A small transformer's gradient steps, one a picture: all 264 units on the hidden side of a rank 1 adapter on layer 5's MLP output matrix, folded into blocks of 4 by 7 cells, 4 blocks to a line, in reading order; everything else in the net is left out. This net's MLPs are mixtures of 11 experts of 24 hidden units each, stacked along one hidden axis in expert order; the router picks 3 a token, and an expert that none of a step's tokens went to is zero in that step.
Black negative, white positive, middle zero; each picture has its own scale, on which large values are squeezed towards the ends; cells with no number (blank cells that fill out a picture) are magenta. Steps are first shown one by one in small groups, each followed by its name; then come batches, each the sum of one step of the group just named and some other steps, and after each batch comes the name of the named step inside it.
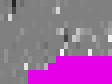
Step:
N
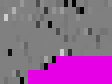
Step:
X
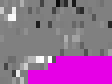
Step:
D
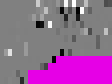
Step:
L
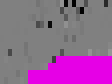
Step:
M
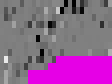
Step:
M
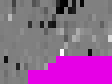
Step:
N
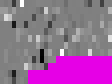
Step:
N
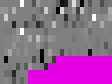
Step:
L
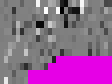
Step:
L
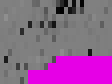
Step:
X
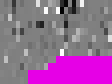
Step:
N
